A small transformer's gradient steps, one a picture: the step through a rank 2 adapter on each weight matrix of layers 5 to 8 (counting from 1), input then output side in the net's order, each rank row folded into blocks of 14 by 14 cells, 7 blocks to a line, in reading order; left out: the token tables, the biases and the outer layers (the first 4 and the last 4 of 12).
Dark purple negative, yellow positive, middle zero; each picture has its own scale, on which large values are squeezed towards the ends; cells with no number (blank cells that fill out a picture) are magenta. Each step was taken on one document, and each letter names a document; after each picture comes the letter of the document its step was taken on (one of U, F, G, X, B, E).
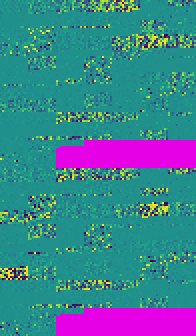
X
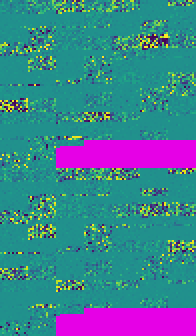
X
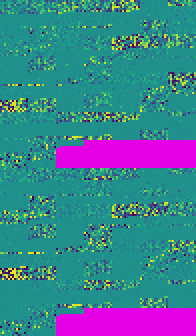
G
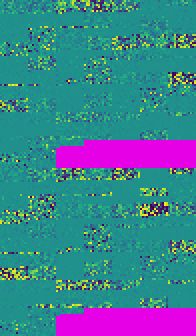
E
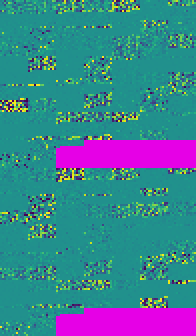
X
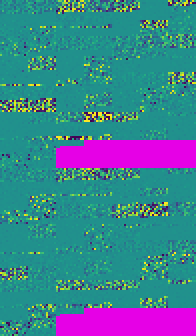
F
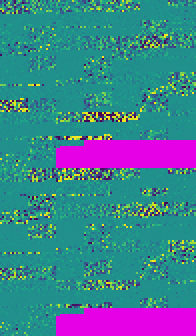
X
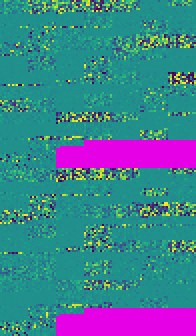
E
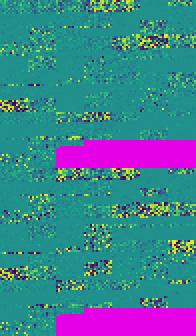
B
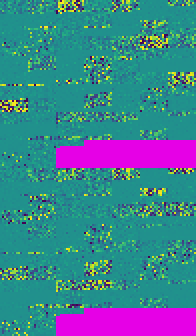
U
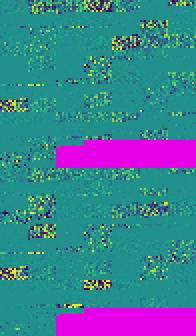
G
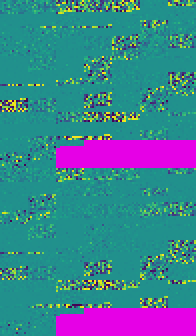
G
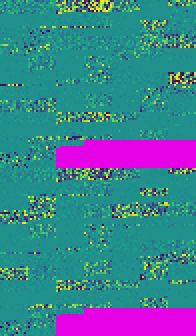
F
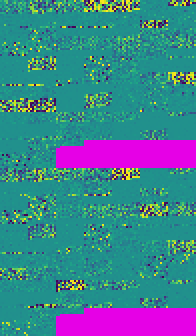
B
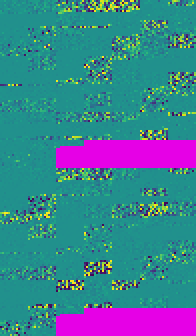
U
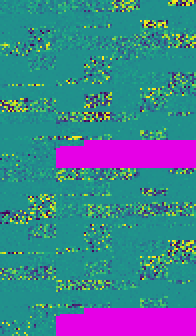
U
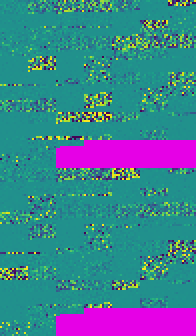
F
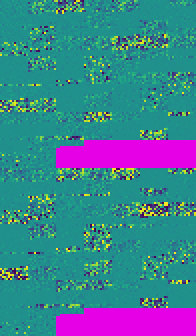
B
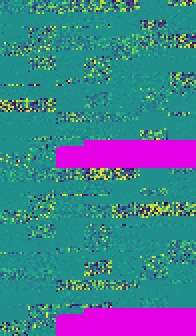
E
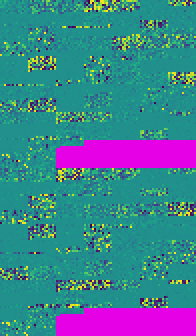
B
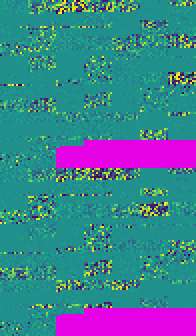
E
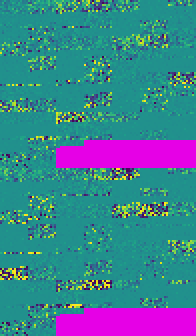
E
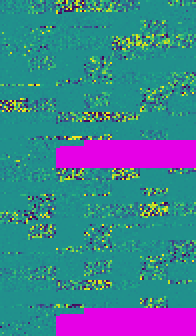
F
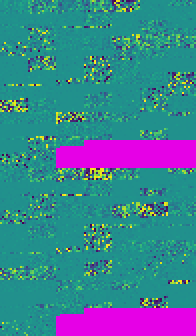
B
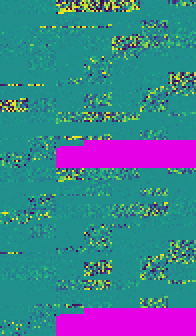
G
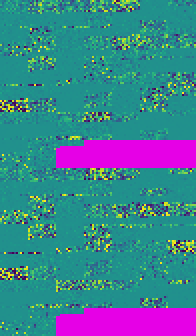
B
